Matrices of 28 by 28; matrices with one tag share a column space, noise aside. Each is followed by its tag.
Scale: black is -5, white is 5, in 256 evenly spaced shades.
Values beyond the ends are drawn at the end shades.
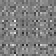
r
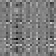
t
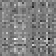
t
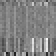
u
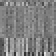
u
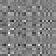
r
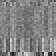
u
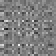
r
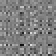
r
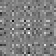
r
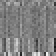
u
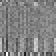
u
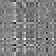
t
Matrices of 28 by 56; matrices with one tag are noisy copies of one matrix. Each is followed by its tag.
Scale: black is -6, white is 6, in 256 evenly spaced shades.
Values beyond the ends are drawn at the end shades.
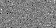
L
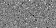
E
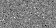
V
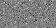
E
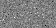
V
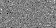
L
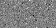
E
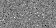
V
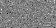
L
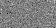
L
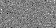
L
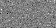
L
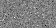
V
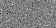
L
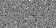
E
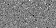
E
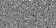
E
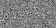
V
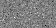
V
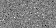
V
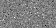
V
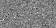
V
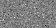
V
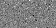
E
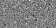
E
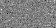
L
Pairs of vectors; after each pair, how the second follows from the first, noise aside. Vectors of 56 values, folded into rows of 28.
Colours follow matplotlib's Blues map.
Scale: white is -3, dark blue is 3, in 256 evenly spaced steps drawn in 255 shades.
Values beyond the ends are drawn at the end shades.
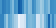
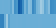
partly zeroed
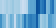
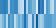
sign-scrambled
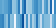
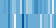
partly zeroed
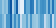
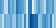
shuffled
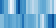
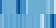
partly zeroed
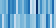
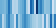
sign-scrambled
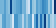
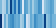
reversed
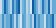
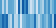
shuffled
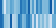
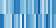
shuffled
